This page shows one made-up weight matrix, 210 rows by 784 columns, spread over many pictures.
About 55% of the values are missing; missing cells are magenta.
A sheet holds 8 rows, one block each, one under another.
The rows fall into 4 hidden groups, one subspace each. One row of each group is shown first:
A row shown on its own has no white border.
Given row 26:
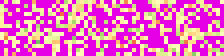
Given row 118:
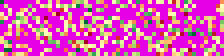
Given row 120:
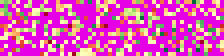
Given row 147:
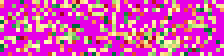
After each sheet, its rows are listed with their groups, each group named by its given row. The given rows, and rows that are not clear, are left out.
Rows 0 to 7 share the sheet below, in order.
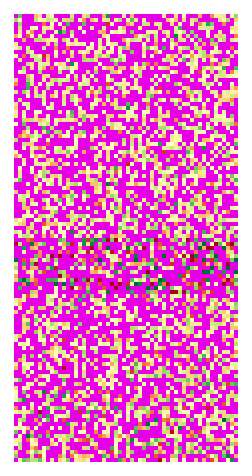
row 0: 118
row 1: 120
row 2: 120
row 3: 118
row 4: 118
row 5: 147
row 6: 118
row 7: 120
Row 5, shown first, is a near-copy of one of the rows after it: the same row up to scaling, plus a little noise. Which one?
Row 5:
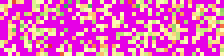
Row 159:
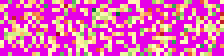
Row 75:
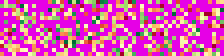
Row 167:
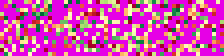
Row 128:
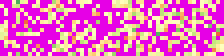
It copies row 167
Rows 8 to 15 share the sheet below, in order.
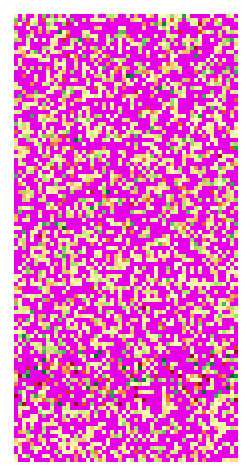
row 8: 26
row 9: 26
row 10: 26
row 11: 118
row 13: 118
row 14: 26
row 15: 26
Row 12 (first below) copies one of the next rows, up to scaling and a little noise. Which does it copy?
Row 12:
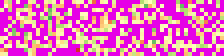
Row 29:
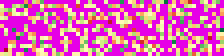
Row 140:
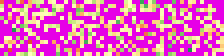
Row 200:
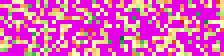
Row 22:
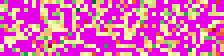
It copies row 29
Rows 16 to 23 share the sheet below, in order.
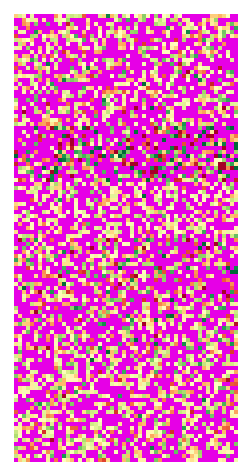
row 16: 120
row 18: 118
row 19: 118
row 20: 118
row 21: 26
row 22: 118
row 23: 120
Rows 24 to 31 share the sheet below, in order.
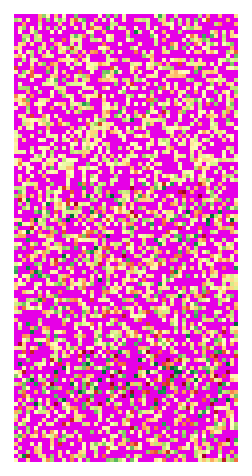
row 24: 120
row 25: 147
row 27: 26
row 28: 118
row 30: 120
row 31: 118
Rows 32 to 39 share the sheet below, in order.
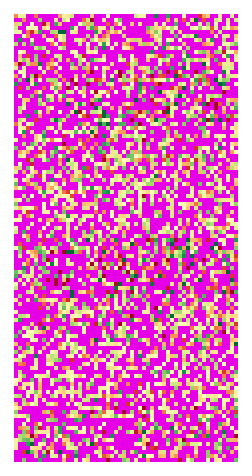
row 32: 118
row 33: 147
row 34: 118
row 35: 118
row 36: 118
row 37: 26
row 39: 26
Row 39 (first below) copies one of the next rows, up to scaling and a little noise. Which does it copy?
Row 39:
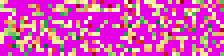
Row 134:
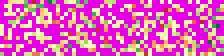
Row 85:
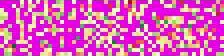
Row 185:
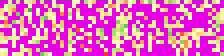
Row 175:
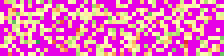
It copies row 85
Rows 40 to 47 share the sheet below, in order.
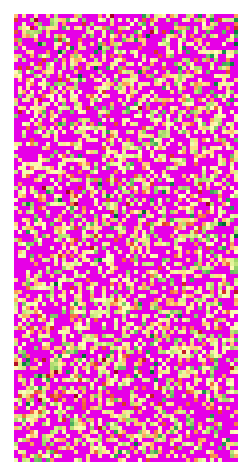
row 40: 26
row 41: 147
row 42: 147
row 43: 26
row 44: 118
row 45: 120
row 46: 120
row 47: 118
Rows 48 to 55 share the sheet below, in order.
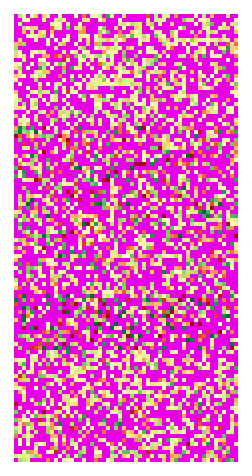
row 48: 118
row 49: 120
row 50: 147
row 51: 118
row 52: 118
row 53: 120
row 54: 120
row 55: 26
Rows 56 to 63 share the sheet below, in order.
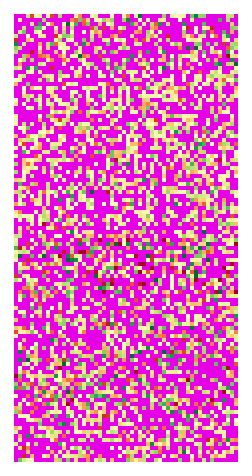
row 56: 26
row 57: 120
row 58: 147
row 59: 118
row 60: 26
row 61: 147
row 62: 26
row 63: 118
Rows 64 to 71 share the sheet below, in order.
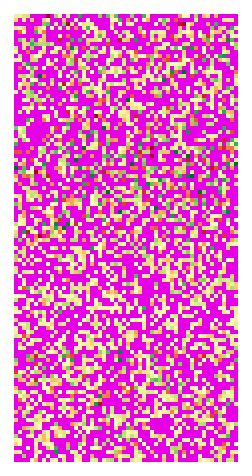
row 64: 26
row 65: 26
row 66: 120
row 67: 118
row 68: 118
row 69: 118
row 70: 147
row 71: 118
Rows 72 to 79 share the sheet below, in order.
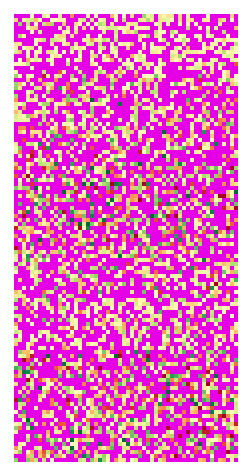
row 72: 26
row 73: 26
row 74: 147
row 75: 147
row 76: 147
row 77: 120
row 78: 120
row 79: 120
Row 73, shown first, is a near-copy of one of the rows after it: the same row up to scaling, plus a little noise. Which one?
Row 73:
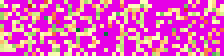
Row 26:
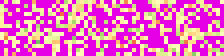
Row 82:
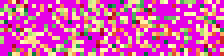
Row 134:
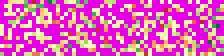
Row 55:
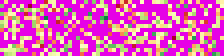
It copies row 55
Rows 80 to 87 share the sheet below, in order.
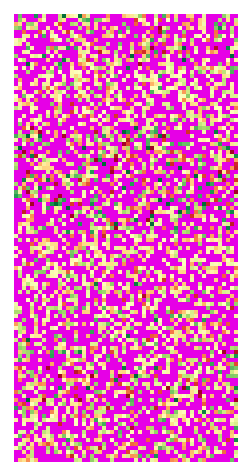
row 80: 147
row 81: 120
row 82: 26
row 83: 120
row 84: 26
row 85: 26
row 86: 26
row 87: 118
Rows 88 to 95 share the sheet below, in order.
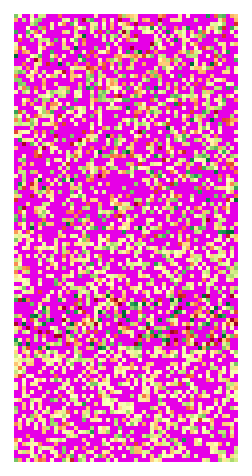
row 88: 120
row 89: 120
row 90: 147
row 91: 26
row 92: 118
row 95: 118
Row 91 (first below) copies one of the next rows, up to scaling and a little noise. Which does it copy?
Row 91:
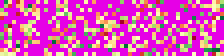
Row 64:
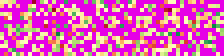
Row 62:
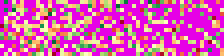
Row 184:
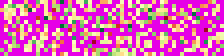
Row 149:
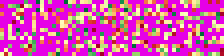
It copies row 62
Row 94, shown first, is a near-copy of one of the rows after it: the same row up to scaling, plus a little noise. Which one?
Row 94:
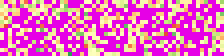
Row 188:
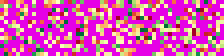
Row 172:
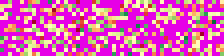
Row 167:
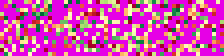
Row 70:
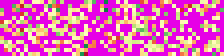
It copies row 188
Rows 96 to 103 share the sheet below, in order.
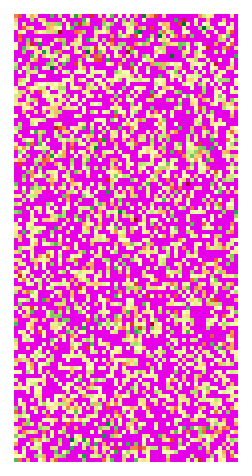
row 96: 147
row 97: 120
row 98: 147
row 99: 118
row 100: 26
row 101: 120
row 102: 147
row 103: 120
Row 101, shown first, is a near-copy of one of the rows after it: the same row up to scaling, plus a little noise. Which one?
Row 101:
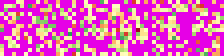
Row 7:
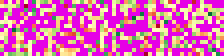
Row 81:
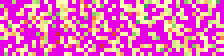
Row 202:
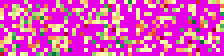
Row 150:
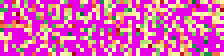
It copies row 150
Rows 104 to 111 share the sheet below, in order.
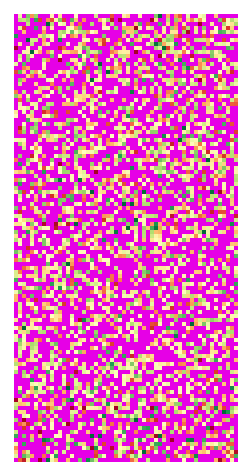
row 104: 147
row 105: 118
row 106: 26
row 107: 118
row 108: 120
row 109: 147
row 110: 26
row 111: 120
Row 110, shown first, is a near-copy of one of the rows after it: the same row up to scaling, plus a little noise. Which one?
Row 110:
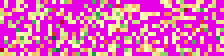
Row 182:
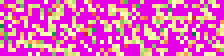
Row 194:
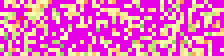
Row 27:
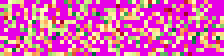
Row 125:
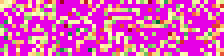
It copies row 27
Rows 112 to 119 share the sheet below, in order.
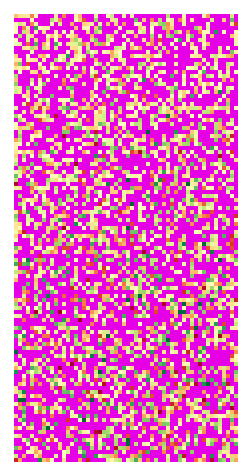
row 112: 147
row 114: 26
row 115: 118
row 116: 118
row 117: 26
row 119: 120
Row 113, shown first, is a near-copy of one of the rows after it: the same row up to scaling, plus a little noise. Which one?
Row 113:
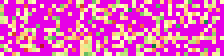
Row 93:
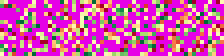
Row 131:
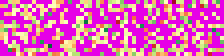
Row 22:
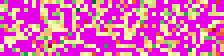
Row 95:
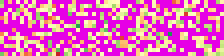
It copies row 93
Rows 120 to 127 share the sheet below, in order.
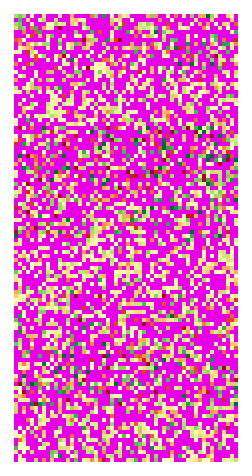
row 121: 26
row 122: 118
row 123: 120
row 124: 118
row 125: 26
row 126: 26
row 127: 120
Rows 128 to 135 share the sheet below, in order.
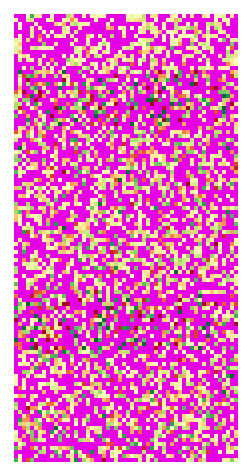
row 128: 147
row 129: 147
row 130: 26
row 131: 118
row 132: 147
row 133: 26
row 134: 26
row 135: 120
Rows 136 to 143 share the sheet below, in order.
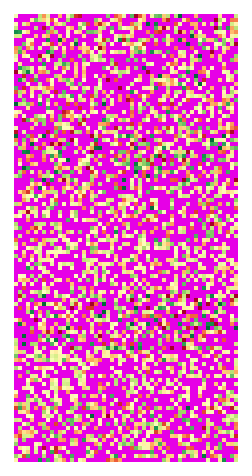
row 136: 26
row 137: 118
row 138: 118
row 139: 120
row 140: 118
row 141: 118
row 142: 26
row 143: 118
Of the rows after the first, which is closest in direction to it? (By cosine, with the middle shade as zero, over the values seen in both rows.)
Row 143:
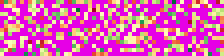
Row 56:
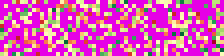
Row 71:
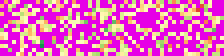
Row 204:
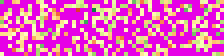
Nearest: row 56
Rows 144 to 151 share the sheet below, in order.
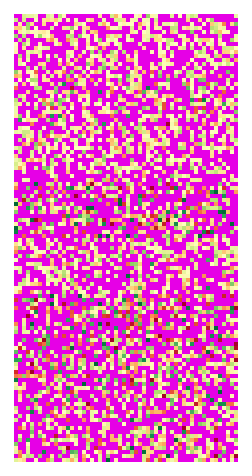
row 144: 120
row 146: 147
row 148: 120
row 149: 26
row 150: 120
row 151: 147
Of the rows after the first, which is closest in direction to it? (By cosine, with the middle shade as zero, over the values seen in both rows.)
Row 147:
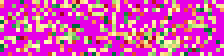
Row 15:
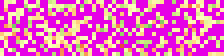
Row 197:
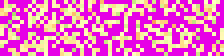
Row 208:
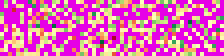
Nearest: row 197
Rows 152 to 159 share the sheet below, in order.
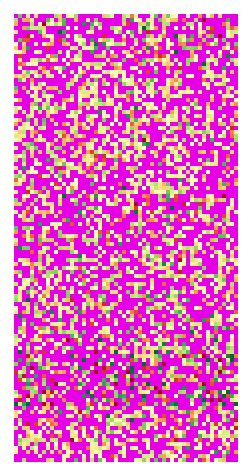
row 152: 118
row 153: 118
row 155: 120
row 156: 120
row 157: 147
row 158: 118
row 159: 147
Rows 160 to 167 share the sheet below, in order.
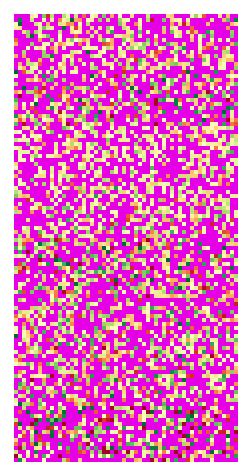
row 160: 26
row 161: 147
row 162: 26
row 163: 120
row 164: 120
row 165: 120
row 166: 26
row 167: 147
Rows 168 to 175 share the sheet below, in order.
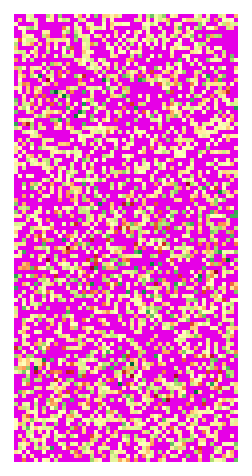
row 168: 26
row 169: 120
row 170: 120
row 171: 118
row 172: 147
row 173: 120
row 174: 26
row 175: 26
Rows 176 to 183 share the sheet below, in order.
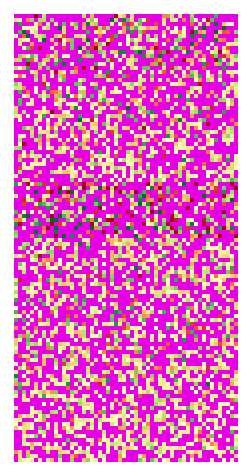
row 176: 147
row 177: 26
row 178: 147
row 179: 120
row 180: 147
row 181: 26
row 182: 26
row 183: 26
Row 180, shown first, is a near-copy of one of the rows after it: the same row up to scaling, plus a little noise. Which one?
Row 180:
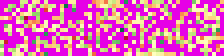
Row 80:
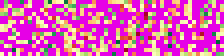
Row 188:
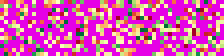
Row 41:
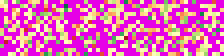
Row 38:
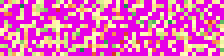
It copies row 41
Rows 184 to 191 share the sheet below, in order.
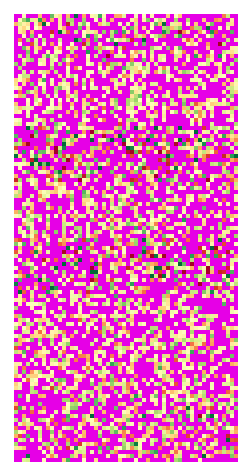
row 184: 26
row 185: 26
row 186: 118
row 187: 26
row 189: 120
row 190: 147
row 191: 118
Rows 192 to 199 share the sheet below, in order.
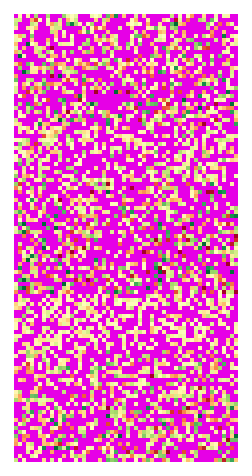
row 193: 147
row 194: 26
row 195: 118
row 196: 118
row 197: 120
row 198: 120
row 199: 118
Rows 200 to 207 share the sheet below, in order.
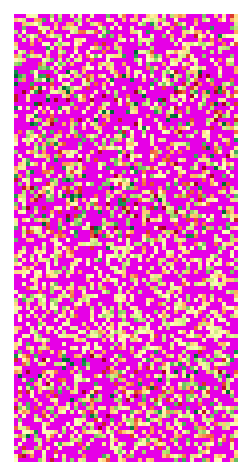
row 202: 120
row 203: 26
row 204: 118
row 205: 26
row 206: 118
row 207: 118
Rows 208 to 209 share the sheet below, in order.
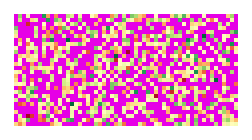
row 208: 120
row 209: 26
